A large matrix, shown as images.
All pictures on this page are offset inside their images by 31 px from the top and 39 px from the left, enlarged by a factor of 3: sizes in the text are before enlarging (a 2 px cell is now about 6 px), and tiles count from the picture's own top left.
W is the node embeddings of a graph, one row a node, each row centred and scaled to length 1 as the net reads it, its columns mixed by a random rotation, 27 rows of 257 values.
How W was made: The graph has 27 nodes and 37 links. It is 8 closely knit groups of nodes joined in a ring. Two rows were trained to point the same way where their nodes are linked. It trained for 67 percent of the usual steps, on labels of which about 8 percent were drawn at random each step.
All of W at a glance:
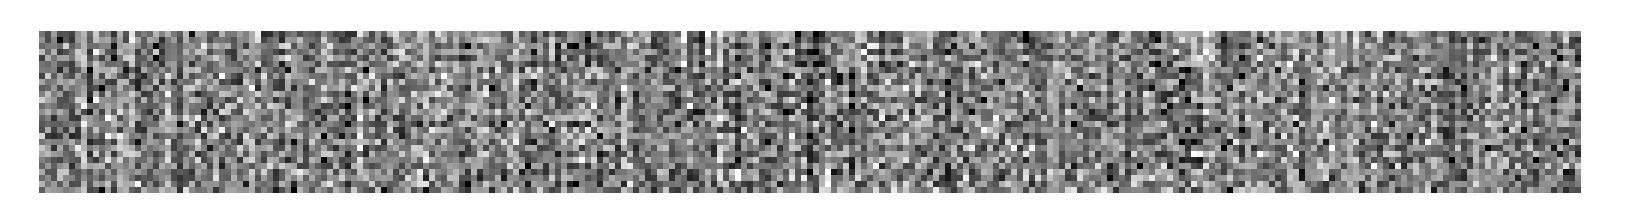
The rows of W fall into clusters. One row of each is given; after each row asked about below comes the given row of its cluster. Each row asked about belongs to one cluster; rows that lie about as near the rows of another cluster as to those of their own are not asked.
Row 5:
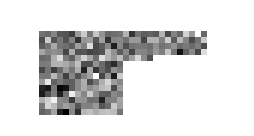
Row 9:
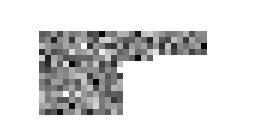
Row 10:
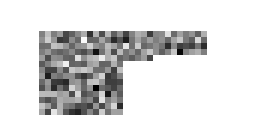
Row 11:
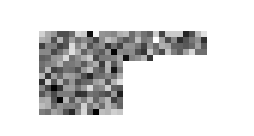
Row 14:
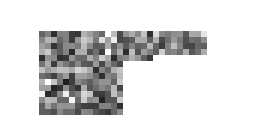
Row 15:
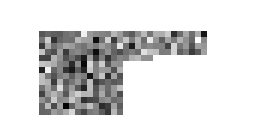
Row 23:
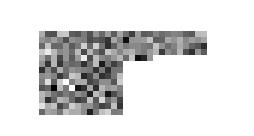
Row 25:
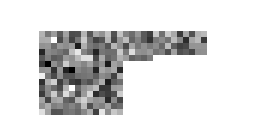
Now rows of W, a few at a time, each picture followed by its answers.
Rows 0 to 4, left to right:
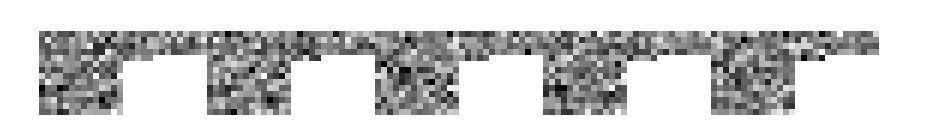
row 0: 5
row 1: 5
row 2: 25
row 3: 5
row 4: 25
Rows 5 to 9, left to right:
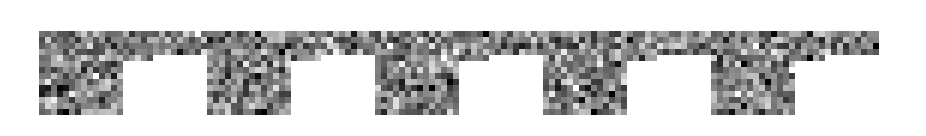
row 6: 11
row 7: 10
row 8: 23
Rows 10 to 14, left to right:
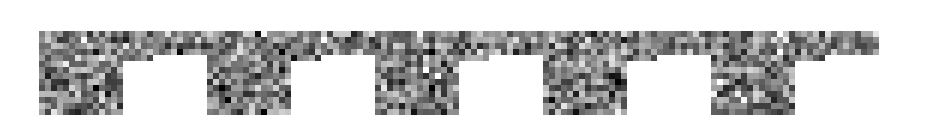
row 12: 15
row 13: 10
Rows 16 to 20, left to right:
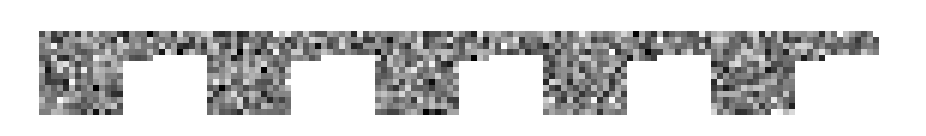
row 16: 10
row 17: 14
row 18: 9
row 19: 11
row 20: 25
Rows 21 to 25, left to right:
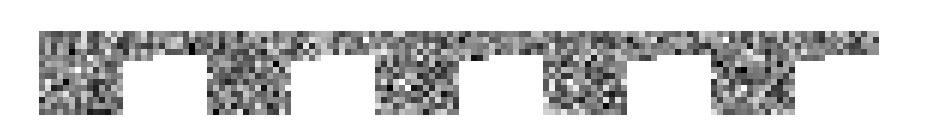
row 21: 14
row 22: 15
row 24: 23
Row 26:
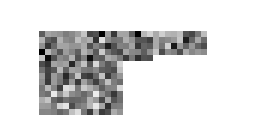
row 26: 9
